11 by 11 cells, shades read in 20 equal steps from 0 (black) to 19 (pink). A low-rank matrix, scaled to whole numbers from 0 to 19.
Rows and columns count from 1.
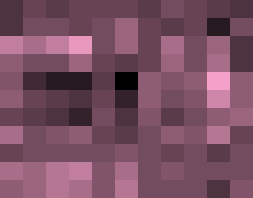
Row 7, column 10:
11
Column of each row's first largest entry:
8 6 4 10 10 10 11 10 6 4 3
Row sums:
82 88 130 104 90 101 89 110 96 123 117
